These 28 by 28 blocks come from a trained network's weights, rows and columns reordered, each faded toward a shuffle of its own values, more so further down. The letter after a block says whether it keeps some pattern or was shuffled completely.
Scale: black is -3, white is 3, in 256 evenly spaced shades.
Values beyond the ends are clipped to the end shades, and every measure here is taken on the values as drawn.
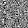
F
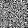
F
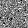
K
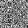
F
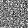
F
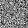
K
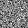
K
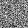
K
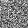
K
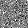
K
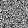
K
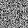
F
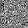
F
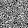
K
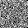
F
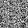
F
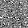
F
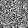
K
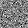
K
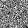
K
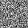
F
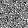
K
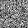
K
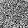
F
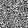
K
